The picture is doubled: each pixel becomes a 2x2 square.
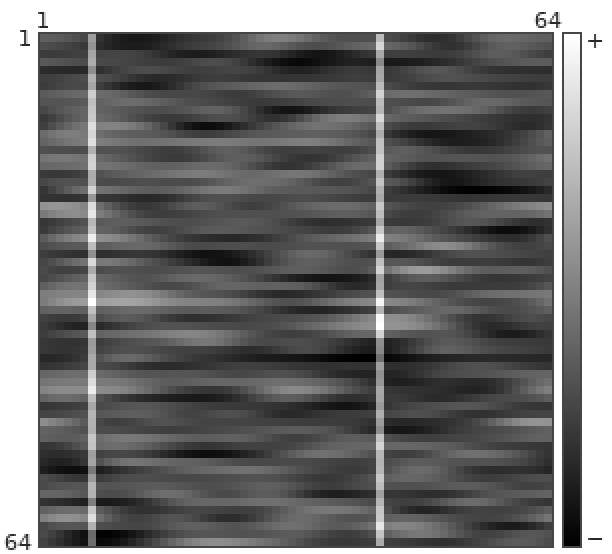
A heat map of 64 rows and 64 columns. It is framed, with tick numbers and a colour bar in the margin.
The values are skewed, with a long tail toward high values. Columns 7 and 43 differ from the columns beside them. Overall the values sit about 30% of the way up the scale. The middle left is the ninth with the highest average.
